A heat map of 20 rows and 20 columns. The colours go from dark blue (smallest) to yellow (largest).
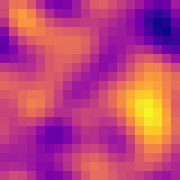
Grain: blotchy. Mirror symmetry: none. Histogram: bell-shaped. Odd rows or columns: none. Ninth with the highest average: middle right. Ninth with the lowest average: top right.
